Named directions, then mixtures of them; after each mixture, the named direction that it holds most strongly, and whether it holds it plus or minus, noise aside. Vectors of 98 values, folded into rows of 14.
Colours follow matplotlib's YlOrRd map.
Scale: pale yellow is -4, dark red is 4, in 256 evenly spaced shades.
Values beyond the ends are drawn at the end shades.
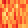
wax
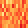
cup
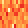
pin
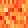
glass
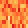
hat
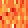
pin, plus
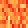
hat, plus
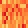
wax, minus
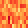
hat, minus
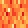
pin, plus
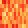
wax, plus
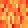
hat, plus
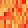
glass, plus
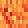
glass, minus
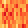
wax, minus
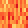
hat, minus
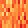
cup, plus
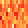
pin, plus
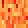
pin, minus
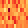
pin, minus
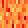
pin, minus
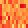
hat, minus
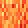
cup, plus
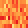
hat, minus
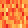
cup, minus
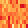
hat, minus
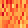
cup, minus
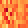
wax, minus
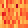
wax, minus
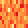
pin, plus
